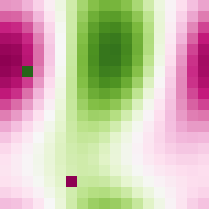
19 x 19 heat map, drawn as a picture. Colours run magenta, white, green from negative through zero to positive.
Average level on the scale: 50%. Ninth with the highest average: top middle. Lone odd cells: 2, 1 higher and 1 lower than their neighbours. Slope: none.
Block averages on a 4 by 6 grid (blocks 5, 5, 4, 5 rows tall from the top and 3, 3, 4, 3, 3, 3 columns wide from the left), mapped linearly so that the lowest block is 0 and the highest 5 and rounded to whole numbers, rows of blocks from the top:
025531 | 025520 | 134321 | 233322
